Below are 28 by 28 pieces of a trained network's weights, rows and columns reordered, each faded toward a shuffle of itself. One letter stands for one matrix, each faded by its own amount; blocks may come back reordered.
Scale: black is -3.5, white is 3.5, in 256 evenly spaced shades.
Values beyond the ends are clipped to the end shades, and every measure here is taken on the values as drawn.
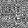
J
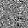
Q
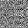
Q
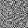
J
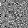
Q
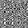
J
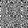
J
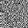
J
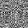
J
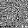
Q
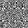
Q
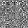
Q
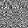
J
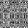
J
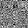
Q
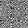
Q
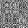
J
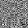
J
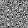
Q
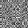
J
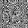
Q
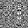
J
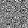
Q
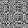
J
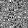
Q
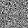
Q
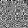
J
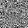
Q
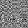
J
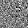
Q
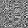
J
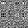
J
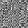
J
